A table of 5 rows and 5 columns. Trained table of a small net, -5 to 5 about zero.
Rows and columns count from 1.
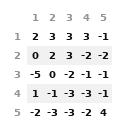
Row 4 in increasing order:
-3 -3 -1 -1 1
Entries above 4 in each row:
0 0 0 0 0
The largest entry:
4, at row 5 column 5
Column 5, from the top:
-1 -2 -1 -1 4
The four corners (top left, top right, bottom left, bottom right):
2 -1 -2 4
